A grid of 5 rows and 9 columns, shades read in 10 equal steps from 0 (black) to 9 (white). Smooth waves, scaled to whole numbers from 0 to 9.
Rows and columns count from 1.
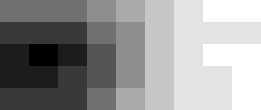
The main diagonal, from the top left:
4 2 1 3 6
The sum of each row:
56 46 43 44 48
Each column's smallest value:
1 0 1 3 5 7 8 8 8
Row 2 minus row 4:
1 1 0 1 0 0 0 0 -1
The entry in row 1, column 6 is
7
